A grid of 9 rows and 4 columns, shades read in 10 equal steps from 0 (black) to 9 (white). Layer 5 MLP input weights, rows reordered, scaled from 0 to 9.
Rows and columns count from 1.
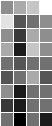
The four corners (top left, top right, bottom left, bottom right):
5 9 4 1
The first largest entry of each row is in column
4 1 3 3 1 3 1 3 1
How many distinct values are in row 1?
4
